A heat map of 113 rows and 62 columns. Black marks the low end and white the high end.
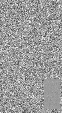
Odd patch: calmer, in the bottom right. Grain: fine. Odd rows or columns: none. Calmest part: bottom right. Mirror symmetry: none.
